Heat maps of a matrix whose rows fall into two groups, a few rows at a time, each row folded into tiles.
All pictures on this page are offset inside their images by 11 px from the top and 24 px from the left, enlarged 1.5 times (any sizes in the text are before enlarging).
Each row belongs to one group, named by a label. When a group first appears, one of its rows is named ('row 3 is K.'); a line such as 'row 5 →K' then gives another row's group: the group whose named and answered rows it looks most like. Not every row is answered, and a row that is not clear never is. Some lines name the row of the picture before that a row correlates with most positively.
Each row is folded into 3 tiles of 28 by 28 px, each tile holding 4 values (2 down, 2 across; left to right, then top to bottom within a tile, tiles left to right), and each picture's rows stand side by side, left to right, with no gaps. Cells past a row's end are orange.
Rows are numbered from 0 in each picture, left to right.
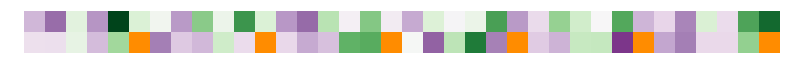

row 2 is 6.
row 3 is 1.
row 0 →6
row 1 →6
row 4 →1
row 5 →6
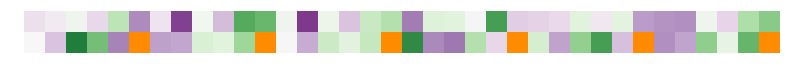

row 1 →6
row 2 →6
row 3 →1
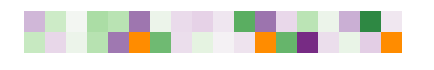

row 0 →1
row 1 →1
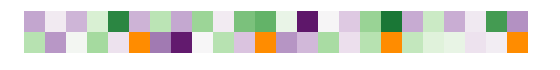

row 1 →6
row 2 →6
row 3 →1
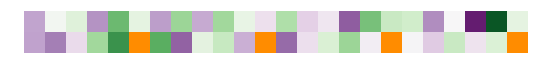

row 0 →6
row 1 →1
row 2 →6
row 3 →6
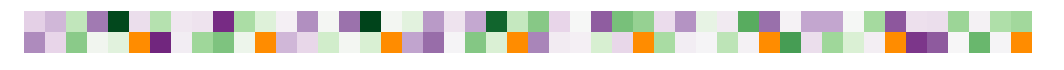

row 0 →6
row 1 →6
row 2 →6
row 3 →6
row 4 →6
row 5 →1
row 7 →6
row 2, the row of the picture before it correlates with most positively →3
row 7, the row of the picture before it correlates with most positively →0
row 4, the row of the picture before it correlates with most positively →2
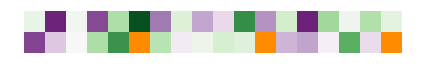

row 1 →1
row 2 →6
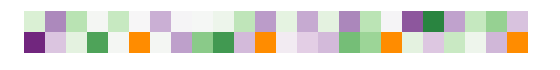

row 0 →6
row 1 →1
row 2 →6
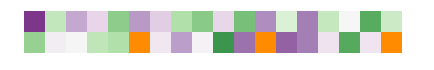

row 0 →1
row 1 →1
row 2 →6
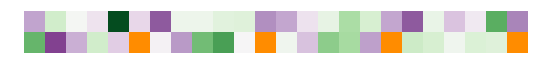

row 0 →1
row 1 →1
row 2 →1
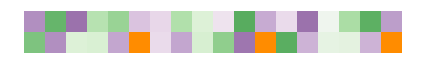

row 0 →1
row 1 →1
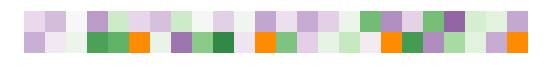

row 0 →6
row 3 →1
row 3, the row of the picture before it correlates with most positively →0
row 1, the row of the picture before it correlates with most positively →1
